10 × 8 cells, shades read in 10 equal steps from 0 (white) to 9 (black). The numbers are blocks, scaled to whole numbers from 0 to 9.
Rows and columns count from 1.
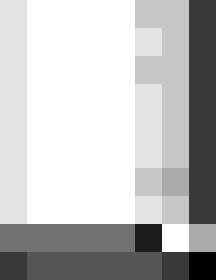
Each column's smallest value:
1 0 0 0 0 1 0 3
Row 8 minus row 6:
0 0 0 0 0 0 0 0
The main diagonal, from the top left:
1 0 0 0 0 1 3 7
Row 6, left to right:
1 0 0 0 0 1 2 7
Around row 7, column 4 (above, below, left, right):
0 0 0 0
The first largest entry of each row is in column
8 8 8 8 8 8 8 8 6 8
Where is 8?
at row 9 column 6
